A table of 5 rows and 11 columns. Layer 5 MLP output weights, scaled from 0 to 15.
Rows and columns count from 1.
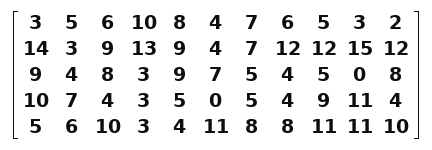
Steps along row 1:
up up up down down up down down down down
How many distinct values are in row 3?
7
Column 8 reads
6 12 4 4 8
